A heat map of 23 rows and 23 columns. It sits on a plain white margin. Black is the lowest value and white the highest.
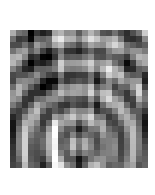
Calmest part: bottom right. Rings: centred on the bottom middle. Odd rows or columns: none. Histogram: bell-shaped. Slope: none.
